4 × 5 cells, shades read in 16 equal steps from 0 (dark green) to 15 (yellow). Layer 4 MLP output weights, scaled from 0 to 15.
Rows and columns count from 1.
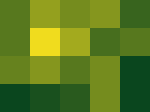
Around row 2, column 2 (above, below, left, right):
9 8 5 10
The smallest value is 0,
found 3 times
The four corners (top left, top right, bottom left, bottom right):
5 3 0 0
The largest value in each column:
6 15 10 8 5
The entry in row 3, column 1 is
6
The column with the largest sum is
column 2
